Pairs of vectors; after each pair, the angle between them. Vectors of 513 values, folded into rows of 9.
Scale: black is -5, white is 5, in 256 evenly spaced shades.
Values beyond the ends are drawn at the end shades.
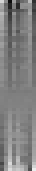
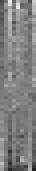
nearly opposite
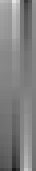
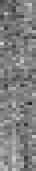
partly opposed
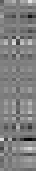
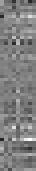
nearly opposite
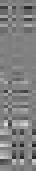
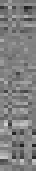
nearly parallel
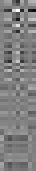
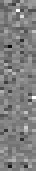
partly aligned
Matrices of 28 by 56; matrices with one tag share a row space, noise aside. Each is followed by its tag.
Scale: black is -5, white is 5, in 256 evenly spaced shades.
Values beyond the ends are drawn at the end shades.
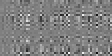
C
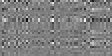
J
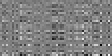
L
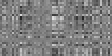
L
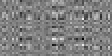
L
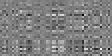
L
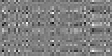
J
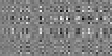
C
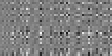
C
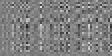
C
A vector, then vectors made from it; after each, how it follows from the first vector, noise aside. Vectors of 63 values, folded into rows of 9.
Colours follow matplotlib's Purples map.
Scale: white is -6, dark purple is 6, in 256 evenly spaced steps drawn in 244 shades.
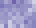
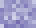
wrapped around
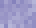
shrunk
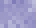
shrunk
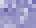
wrapped around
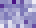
scaled up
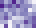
scaled up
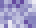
scaled up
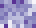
scaled up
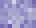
sign-scrambled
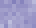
shrunk
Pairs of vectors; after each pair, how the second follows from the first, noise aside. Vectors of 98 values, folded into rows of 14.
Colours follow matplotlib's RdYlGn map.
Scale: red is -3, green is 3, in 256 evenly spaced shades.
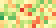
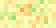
shrunk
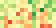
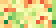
wrapped around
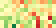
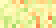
shrunk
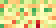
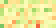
shrunk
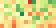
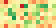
wrapped around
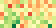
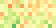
shrunk
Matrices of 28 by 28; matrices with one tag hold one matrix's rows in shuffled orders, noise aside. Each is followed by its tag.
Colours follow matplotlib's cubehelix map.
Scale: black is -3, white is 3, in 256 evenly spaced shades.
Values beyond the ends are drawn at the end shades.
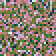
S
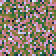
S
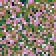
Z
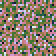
S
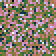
Z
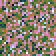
Z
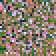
Z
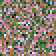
S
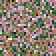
S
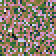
S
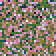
Z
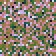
S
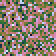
Z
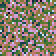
Z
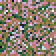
Z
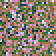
Z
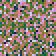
S
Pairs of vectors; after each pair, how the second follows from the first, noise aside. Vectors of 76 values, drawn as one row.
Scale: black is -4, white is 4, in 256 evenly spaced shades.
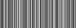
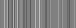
partly zeroed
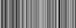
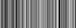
copied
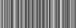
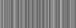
shrunk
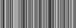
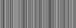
shrunk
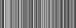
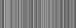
shrunk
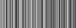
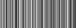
copied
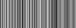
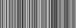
copied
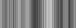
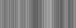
shrunk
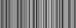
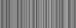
shrunk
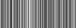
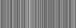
shrunk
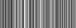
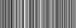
copied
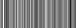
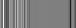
partly zeroed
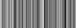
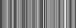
sign-scrambled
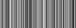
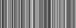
reversed
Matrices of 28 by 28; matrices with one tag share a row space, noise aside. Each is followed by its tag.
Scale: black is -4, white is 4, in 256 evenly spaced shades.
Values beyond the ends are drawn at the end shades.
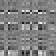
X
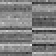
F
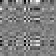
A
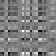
X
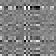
A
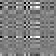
A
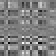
X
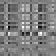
X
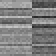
F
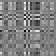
A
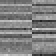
F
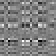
X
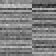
F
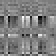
X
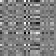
A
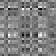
X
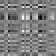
X
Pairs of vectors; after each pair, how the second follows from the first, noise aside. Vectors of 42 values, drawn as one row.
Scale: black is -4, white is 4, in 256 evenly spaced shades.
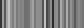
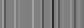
partly zeroed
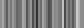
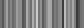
negated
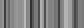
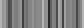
wrapped around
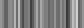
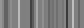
partly zeroed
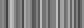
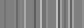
partly zeroed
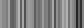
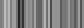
wrapped around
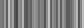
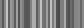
wrapped around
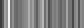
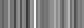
wrapped around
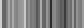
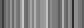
wrapped around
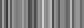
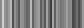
wrapped around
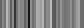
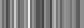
negated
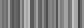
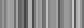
sign-scrambled
